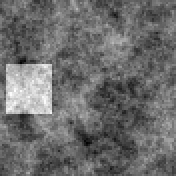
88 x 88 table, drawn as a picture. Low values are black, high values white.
On average the colour sits 40% of the way up the scale. There are no regular stripes. An odd patch, higher than its surroundings, sits in the middle left. The ninth with the lowest average is the bottom middle. The ninth with the highest average is the middle left.
